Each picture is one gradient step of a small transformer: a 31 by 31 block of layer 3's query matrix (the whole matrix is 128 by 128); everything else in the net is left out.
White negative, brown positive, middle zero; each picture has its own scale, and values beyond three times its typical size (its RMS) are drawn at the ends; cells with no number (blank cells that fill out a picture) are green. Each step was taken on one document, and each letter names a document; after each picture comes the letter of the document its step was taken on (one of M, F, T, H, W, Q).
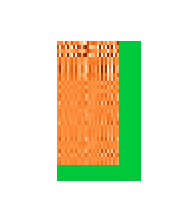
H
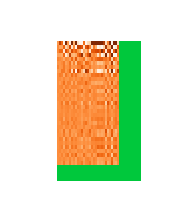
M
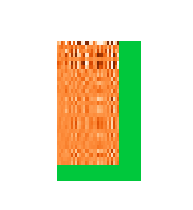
M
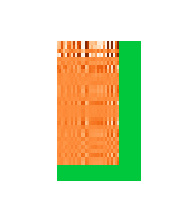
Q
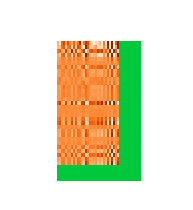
Q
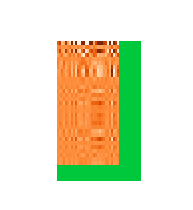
M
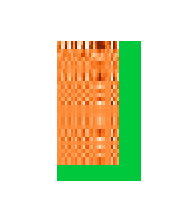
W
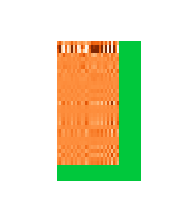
Q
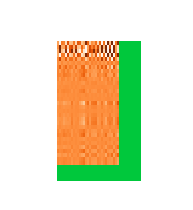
H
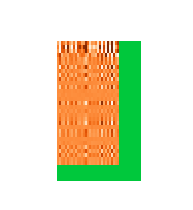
H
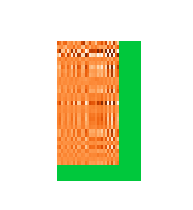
Q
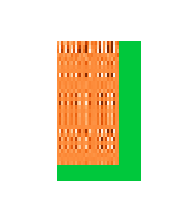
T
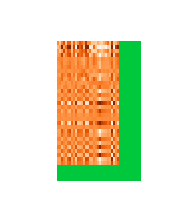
W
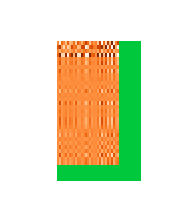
H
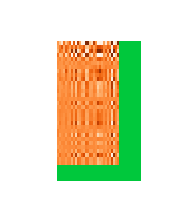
M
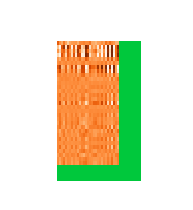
Q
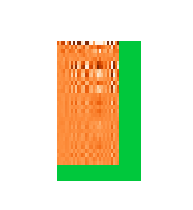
M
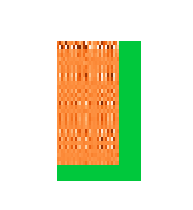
T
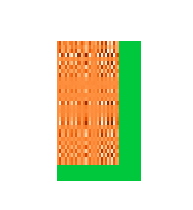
H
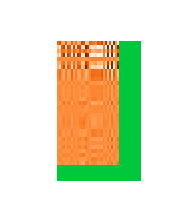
Q
